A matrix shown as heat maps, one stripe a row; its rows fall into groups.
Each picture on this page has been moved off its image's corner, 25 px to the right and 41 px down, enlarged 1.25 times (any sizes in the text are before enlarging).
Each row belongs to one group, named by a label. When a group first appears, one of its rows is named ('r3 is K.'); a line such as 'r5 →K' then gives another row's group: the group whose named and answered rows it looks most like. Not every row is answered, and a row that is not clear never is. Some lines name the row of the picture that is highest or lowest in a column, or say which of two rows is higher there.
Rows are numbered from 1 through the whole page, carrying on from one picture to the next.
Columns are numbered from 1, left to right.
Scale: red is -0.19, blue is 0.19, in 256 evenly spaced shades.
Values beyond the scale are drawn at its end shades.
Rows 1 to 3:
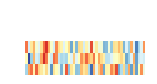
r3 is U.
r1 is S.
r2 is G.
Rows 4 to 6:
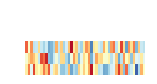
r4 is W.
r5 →U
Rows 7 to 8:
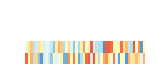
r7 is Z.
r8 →W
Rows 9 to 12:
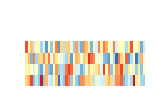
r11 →W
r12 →Z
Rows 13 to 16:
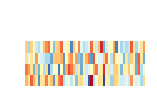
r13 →S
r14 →W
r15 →W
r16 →S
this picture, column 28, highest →16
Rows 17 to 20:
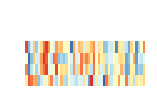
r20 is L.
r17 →S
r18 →G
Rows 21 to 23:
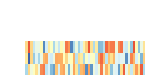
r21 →Z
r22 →S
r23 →U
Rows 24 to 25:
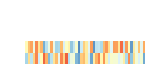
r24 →Z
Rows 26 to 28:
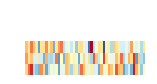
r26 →S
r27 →W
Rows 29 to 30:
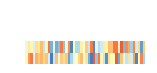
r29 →Z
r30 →U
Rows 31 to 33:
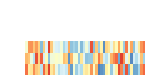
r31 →L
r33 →L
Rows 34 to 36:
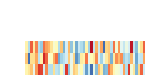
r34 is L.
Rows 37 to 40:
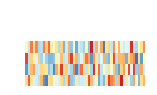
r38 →W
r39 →U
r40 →Z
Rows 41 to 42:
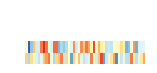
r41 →G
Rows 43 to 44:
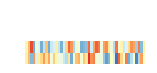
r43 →W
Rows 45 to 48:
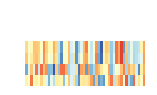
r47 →U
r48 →Z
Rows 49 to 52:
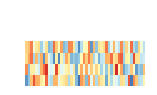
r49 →W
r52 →U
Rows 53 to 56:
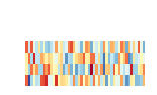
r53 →W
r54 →G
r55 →L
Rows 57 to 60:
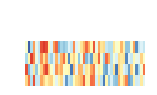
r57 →G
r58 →U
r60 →G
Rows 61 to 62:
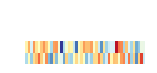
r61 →G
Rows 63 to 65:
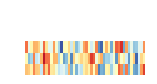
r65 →L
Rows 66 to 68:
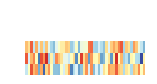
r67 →S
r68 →Z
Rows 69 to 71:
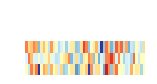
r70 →Z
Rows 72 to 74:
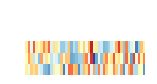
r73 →Z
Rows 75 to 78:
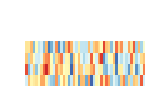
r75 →W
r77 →S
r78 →U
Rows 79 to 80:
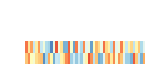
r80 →Z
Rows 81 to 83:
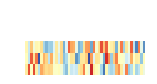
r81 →W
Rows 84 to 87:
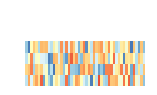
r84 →U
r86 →Z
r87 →U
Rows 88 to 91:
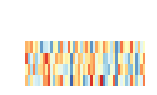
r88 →W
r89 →S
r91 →S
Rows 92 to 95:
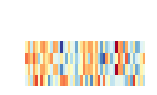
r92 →G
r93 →L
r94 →G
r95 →U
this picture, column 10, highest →95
